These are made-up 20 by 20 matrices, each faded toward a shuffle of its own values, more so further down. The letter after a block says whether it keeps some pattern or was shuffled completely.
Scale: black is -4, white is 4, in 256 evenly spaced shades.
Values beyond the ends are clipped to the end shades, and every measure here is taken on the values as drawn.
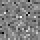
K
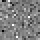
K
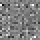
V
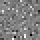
K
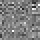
V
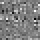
V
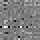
V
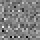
V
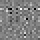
V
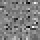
V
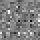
V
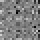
V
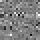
V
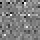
V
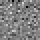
K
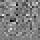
V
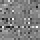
V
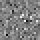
K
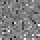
K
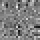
V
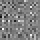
V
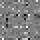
V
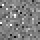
K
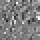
V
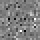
V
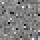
K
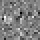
V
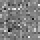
V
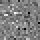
K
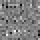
V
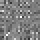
V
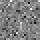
K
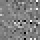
V
